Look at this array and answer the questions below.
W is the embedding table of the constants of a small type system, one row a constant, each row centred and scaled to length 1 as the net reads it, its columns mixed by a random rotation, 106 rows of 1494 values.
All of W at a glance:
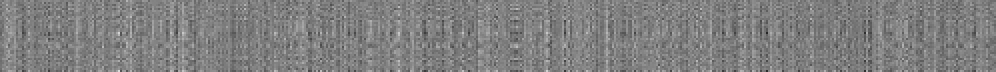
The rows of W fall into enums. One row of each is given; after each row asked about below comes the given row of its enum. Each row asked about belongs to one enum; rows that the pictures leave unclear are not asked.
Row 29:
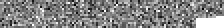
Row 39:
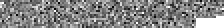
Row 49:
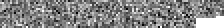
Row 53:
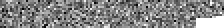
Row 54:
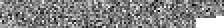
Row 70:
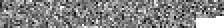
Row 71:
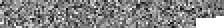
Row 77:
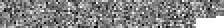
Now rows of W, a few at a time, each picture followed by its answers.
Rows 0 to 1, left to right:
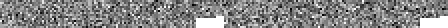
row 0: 54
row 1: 71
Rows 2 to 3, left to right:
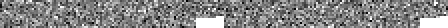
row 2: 70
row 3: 53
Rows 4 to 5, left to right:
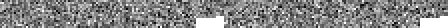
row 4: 49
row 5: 71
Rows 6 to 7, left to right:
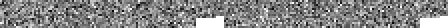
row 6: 71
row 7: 29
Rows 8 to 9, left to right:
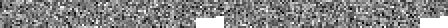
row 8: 70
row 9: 49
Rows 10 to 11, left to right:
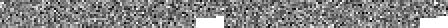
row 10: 39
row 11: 53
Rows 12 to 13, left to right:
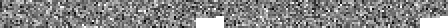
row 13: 29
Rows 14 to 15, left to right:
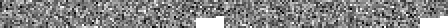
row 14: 70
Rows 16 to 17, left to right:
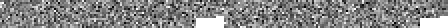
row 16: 39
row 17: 71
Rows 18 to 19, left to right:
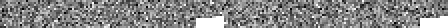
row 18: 53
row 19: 71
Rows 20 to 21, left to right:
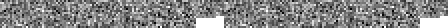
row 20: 49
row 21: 49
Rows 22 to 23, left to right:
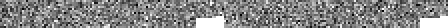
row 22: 53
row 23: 54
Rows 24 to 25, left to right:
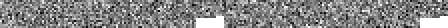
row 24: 54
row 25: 70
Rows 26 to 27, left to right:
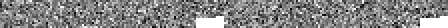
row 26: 70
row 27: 71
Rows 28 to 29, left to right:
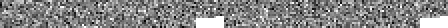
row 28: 70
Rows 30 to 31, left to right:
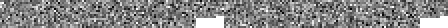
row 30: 39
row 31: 49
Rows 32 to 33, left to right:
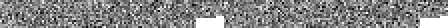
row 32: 54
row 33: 39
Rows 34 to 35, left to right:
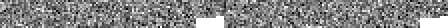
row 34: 49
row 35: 70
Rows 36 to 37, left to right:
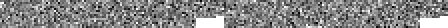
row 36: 39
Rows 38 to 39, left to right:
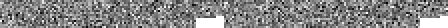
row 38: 54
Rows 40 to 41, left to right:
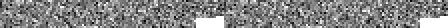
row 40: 70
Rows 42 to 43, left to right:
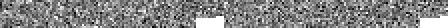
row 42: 70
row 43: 39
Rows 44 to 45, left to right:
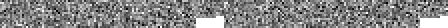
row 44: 49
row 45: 39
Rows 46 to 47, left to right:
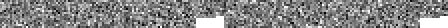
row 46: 49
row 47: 70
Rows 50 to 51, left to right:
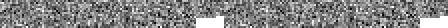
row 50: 49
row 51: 49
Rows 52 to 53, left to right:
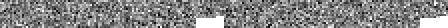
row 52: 49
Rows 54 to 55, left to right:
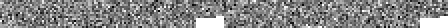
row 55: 70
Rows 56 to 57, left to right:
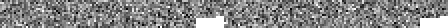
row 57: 71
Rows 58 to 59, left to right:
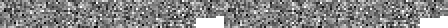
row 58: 77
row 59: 77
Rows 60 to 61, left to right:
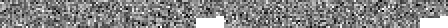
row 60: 49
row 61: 54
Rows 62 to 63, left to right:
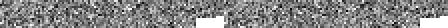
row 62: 71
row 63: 71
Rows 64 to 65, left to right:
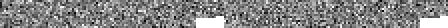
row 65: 54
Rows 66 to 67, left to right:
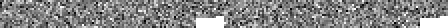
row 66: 70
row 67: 71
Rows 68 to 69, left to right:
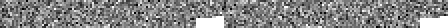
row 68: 53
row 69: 70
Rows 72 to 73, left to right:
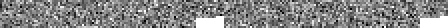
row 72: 70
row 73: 49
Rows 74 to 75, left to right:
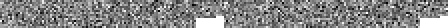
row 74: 54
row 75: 39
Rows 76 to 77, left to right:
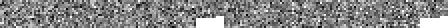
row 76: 71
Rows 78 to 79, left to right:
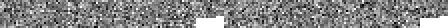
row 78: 77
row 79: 71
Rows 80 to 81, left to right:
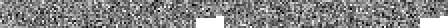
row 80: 54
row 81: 49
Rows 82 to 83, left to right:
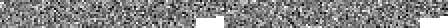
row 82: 39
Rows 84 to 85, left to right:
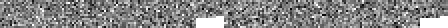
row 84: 29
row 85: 71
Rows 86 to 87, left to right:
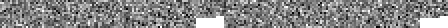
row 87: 70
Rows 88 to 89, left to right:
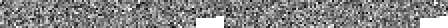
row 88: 71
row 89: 53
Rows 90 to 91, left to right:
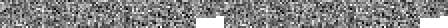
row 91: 49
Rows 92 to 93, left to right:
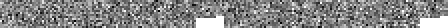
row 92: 54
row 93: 77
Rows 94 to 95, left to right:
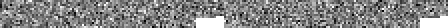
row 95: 54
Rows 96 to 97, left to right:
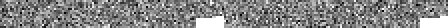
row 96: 53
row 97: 54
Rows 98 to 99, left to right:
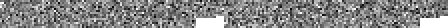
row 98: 39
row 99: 71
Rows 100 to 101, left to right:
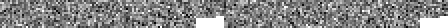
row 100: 49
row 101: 70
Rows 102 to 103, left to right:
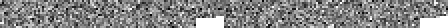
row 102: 71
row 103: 53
